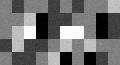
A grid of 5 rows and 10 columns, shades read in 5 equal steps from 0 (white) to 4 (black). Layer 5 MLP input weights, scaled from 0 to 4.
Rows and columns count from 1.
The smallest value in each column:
2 1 0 2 1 0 0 1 2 1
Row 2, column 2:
2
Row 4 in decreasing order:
3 3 3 2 2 2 2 1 1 1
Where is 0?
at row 3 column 3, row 3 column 6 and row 3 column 7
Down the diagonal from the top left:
2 2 0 3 1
